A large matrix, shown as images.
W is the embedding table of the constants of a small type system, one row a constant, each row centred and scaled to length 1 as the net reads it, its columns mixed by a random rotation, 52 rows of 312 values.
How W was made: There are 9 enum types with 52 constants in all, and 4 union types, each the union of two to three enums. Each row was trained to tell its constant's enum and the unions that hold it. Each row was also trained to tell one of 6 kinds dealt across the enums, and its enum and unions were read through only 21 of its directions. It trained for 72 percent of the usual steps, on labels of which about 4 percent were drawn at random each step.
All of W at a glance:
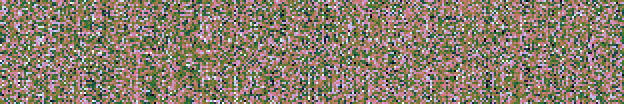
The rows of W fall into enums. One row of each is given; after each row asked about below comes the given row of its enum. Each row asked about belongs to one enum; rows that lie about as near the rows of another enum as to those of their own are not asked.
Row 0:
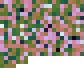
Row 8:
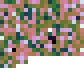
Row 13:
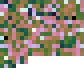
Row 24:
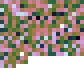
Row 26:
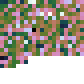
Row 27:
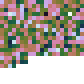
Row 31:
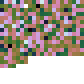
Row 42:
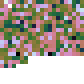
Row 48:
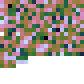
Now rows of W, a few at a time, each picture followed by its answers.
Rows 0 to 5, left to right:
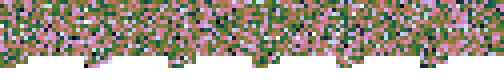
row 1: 48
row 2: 27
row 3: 0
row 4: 42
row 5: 27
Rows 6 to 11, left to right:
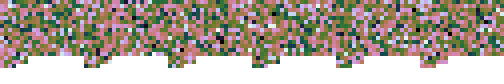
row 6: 13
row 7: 27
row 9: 0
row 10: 26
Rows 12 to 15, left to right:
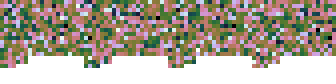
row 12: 42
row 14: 42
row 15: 24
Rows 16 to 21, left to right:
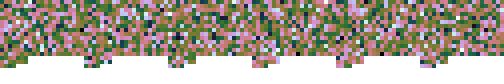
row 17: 26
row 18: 27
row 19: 24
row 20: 24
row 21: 13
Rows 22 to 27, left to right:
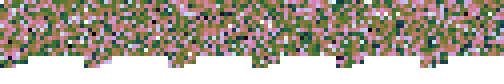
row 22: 0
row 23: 48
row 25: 31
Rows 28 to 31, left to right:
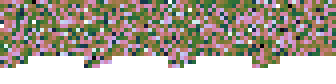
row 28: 0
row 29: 48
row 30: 13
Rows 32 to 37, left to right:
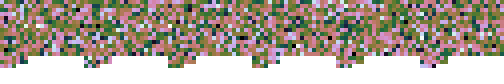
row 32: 27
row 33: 48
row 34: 0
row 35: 24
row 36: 42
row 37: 13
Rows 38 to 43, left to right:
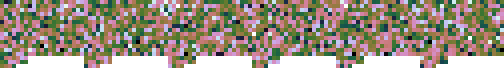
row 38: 24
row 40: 42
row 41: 48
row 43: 42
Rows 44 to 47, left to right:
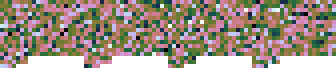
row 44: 24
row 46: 0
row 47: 13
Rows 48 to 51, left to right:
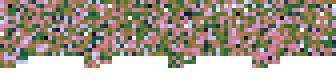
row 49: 42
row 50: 0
